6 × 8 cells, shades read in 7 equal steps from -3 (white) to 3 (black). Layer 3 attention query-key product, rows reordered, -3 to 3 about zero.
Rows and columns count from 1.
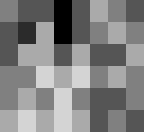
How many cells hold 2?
1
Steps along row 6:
down up down up up down up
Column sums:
1 -1 -4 2 -2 2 0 1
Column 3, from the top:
1 -1 -1 -2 0 -1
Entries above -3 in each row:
8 8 8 8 8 8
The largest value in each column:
1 2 1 3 1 1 1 1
